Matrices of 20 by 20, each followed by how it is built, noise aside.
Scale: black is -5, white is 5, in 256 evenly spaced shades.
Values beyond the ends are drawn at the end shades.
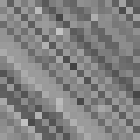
Toeplitz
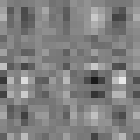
low rank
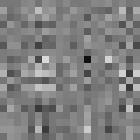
low rank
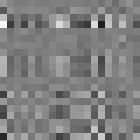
low rank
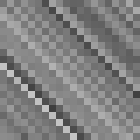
Toeplitz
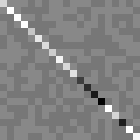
diagonal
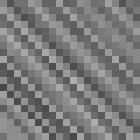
Toeplitz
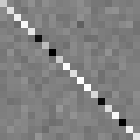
diagonal
